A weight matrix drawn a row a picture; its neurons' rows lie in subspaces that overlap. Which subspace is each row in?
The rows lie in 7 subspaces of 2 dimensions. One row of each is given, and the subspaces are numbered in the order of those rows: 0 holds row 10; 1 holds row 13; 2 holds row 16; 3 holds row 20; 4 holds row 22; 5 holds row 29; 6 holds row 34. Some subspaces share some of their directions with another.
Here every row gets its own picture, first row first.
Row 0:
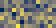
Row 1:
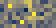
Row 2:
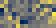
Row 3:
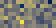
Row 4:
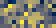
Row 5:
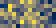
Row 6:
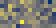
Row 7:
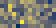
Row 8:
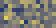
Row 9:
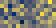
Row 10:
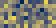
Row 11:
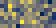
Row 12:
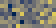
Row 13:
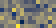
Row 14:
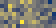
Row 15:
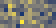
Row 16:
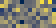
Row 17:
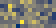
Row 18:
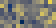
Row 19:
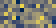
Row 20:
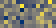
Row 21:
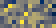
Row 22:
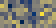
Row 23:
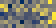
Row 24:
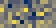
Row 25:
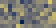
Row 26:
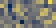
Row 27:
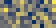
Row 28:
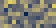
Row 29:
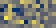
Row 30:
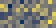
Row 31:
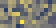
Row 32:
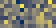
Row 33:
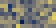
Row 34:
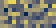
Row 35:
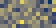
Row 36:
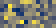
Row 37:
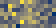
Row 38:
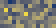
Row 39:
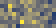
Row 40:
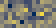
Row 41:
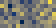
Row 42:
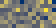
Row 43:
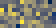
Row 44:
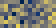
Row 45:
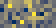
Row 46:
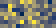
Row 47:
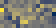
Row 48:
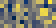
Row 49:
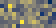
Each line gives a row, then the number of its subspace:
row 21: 6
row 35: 2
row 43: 4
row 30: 1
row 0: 1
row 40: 4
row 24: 4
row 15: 2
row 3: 3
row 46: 5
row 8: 5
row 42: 2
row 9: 3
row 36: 5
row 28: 6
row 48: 0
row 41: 3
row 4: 6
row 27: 2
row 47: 5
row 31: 6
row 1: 4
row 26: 0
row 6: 2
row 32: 3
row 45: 4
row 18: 0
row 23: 1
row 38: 6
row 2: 5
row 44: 0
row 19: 3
